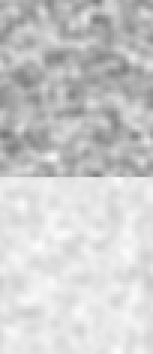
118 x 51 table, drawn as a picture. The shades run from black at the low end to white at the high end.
The table splits into 2 rows of 1 panel. Panel 1,1: high, blotchy. Panel 2,1: very high, blotchy, faint in contrast.
